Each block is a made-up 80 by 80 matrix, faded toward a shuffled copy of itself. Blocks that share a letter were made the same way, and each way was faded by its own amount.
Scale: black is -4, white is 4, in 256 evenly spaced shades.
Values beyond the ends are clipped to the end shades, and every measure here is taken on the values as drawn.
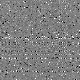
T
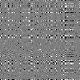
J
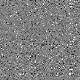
T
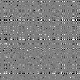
J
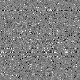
T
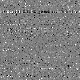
T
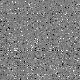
T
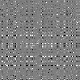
J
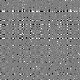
J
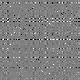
J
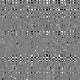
J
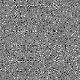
T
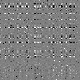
J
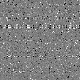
T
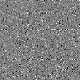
T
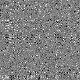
T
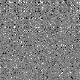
T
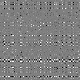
J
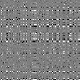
J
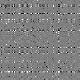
J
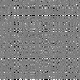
J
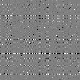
J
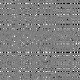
J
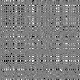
J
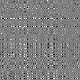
J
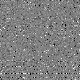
T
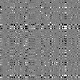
J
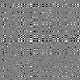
J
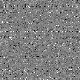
T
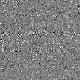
T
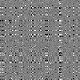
J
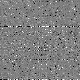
T
